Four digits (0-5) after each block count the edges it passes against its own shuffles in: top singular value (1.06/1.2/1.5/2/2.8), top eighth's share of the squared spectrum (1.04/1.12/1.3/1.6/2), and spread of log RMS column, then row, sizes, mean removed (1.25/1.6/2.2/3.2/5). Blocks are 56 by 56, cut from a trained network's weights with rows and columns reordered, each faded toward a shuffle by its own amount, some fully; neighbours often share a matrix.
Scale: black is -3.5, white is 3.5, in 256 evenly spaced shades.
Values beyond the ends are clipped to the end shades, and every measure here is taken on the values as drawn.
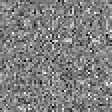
3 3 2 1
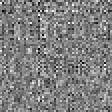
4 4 2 2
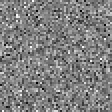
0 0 0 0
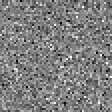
0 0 0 0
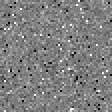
0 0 0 0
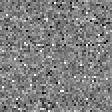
2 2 0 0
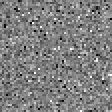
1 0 0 0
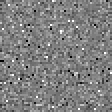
1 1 0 0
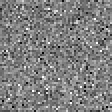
0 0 0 0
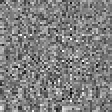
4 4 2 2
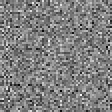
3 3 2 1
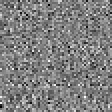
3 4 2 2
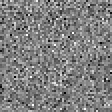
2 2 1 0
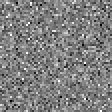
1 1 0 0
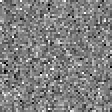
2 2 1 0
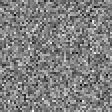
0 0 0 0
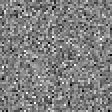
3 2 1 0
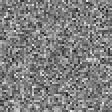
1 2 0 0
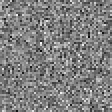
2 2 0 0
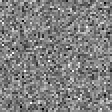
2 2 0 0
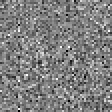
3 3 1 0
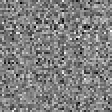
3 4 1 2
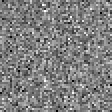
1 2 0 0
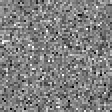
0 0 0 0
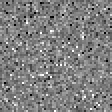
0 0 0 0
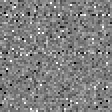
2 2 0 1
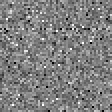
2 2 0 1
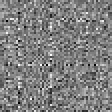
3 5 2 2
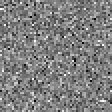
1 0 0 0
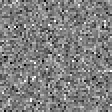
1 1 0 0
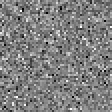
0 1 0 0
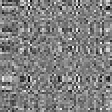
4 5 3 3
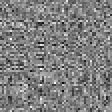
4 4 3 2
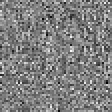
4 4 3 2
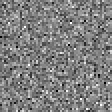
2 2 0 0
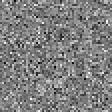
3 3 1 1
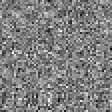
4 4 2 1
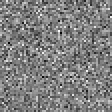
2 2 0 0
